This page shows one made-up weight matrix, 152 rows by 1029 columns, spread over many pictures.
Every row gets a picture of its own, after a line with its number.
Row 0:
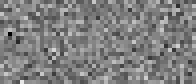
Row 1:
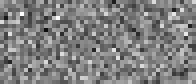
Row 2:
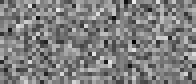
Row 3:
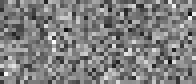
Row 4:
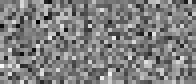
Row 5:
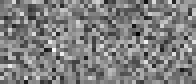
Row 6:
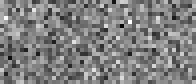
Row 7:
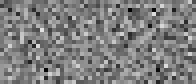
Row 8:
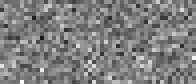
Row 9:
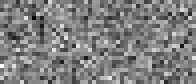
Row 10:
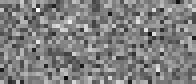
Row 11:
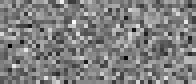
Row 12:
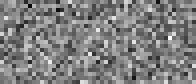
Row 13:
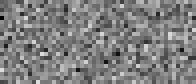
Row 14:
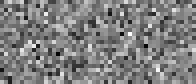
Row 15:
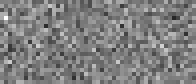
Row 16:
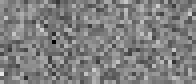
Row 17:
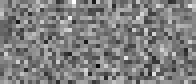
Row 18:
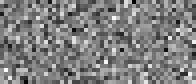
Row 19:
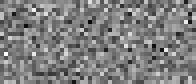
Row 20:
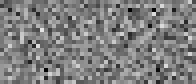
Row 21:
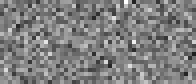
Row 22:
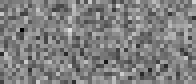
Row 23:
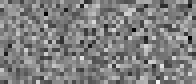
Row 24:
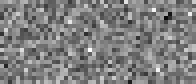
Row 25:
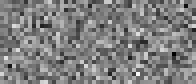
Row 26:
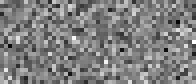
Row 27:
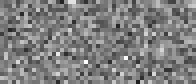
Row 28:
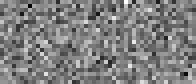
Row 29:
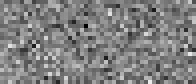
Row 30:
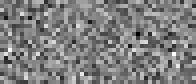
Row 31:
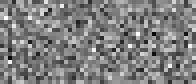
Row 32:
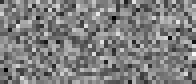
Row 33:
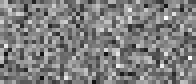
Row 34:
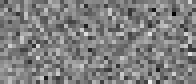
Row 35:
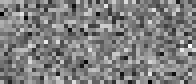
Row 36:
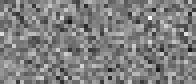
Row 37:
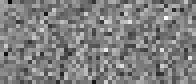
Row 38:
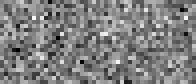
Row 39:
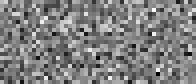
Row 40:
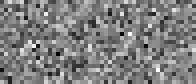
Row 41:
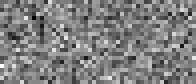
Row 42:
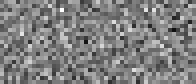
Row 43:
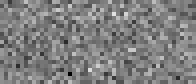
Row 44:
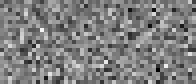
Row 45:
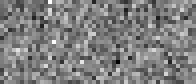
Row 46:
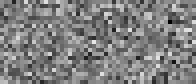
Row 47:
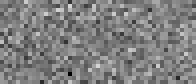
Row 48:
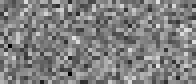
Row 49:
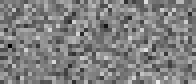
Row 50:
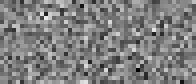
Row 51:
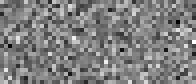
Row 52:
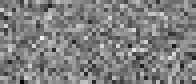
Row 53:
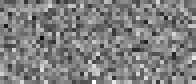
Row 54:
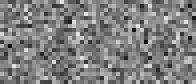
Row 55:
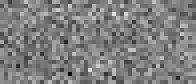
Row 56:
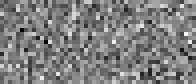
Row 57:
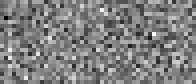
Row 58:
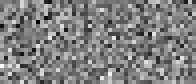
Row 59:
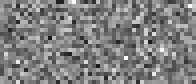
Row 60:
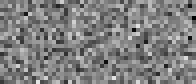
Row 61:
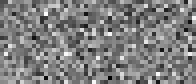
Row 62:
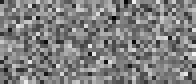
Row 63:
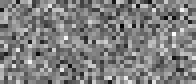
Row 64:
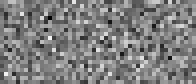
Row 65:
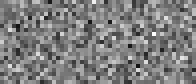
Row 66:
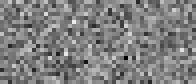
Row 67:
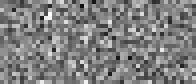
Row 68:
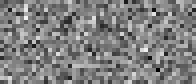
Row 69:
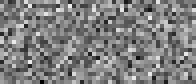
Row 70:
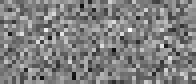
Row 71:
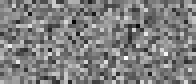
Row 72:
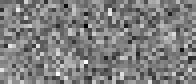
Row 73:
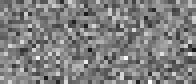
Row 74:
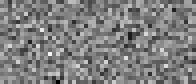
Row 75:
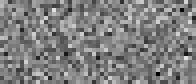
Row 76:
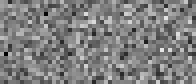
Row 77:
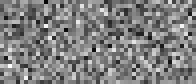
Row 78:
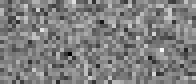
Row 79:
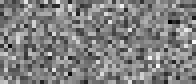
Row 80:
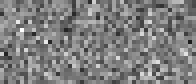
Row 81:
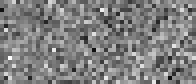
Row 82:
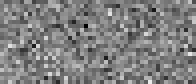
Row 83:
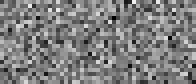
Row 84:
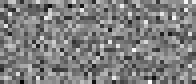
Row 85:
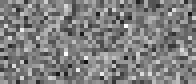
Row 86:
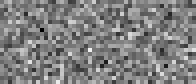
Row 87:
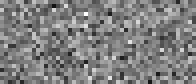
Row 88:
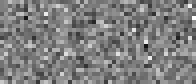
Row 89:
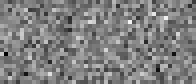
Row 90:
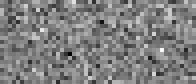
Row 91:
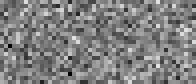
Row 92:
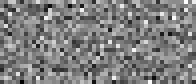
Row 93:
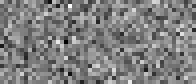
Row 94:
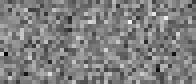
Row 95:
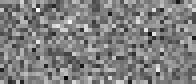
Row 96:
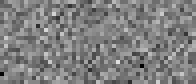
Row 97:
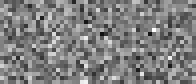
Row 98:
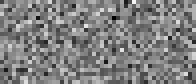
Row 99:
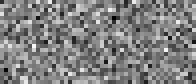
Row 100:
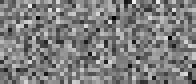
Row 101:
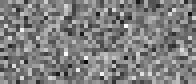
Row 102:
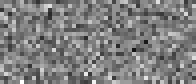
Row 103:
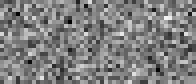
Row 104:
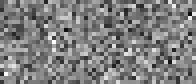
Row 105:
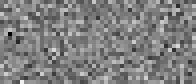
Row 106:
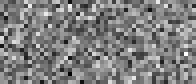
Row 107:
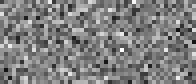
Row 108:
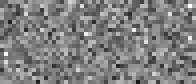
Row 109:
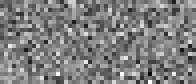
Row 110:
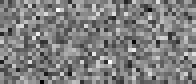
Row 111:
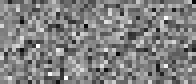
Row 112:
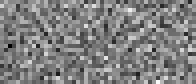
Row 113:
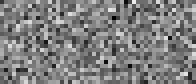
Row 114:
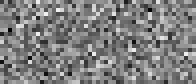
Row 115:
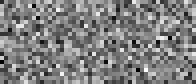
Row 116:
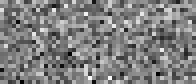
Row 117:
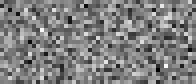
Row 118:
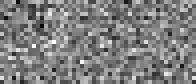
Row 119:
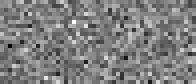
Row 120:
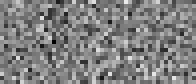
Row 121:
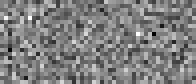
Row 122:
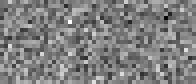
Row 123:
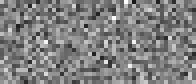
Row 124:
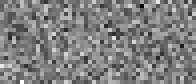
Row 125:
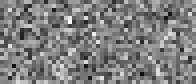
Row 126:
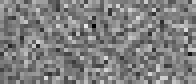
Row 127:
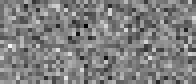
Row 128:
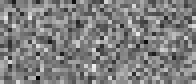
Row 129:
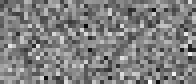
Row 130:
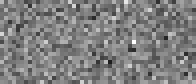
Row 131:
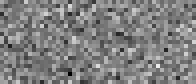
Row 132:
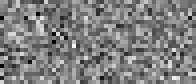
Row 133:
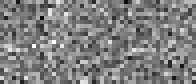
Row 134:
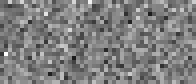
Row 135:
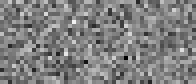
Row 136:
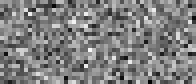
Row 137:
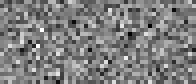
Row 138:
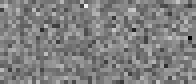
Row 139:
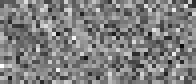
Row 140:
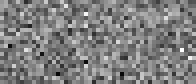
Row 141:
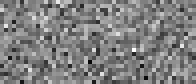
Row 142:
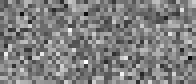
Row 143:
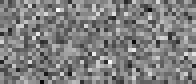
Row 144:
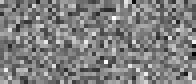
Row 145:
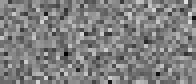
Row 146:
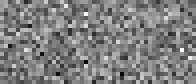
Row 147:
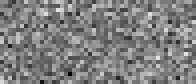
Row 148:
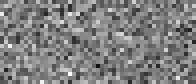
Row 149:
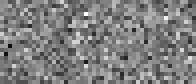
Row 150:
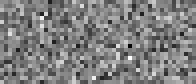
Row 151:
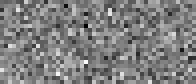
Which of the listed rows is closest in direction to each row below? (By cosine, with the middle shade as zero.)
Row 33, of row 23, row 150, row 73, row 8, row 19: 23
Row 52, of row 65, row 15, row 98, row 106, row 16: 65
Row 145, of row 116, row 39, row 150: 39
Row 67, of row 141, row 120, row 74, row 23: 141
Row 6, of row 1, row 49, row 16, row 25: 16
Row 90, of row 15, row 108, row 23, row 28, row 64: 108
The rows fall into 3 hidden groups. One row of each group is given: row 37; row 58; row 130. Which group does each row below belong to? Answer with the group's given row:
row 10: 37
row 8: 58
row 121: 58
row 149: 37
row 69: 130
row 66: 37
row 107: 130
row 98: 130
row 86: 37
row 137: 37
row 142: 37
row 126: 37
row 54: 37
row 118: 58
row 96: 58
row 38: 58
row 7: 37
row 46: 130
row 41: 58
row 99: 130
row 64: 58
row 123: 130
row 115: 130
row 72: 37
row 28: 130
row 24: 37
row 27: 37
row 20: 37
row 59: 37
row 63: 58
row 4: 58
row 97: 58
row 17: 37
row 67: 58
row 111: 37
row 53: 58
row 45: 58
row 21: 130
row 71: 37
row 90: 37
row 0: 58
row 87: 37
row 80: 37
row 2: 130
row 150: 58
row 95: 37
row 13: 37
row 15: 58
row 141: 58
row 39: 37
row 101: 37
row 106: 130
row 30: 58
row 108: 37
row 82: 37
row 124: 58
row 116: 37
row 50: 58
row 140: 37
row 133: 58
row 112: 37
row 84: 58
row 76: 37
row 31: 58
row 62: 130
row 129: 37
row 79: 130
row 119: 37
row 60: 37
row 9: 58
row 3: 58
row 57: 58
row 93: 130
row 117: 37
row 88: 37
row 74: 37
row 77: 58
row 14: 37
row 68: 37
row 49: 37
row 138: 37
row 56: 37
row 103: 37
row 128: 58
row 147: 130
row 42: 58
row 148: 130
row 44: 37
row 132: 58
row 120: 58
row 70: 58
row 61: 37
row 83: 130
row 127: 37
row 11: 37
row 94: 37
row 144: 130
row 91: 130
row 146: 37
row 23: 37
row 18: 130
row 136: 37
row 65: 58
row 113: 130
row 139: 58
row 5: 58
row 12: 130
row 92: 58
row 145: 37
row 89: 37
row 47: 130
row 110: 130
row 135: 37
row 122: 37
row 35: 37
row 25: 58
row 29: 37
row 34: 37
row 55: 130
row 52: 58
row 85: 37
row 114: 130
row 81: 58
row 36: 37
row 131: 130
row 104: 58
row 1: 58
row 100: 130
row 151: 37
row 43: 130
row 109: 37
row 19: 37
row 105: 58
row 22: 37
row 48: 130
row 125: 37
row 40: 37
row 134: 37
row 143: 130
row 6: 58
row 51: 130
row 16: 58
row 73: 37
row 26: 130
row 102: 58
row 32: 130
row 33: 37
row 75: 37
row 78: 37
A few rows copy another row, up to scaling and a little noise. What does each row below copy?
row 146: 140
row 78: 90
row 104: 3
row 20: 7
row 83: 100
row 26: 51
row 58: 4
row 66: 135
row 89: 94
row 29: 82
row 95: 10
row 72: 151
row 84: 92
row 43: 55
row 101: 85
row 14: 40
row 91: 48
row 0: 105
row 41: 9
